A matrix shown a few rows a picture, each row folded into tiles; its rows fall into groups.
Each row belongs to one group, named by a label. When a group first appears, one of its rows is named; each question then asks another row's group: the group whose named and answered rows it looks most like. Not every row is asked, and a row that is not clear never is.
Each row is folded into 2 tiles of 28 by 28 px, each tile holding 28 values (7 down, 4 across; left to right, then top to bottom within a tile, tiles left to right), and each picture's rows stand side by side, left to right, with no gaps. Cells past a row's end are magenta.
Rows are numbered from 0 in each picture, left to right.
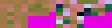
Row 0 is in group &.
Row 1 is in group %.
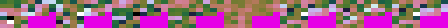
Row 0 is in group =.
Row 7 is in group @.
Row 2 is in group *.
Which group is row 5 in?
@
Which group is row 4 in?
&
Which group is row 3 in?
*
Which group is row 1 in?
@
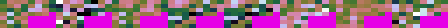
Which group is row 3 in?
*
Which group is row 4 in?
*
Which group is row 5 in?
=
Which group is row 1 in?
%
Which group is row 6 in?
&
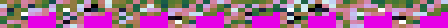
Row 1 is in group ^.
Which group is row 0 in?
@
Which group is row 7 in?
=
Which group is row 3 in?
=
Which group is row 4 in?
%
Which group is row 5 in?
^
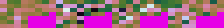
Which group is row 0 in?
&
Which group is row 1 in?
%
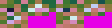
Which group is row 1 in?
&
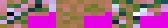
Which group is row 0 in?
^
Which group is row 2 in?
@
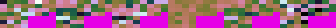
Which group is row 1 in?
*
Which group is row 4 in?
*
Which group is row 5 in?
%
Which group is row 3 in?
&
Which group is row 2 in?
=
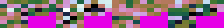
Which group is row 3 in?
*
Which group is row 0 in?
%
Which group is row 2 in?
=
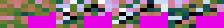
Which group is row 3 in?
*
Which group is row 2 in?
^
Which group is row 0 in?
*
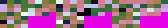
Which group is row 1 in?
%
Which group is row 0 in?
@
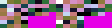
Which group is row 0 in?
%
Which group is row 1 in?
%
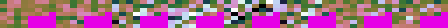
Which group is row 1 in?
=
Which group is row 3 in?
=
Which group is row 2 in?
@
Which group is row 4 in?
^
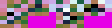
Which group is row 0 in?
^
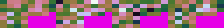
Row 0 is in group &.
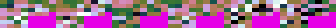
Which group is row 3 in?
=
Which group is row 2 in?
*
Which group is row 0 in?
=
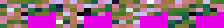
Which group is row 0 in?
%
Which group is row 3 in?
*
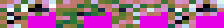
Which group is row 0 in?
^
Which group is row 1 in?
*
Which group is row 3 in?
^
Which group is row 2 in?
@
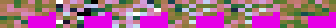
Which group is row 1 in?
%
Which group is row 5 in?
*
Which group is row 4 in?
@
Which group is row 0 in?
=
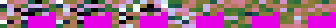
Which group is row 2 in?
^
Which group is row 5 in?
&
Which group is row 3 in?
=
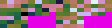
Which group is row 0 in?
*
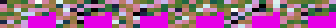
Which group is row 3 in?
&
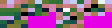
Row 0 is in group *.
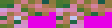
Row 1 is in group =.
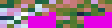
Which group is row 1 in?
*
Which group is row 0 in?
=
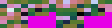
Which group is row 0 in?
%
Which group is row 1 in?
*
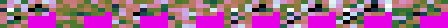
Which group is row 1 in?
*
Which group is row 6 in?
^
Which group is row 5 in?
^
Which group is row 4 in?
^
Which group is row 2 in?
%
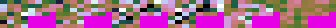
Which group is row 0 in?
@
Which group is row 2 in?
^
